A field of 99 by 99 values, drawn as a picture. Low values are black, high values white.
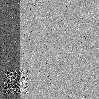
Roughest part: bottom left. Seam: vertical, 20% of the way across, the right part higher. Average level on the scale: 60%. Odd patch: rougher, in the bottom left.
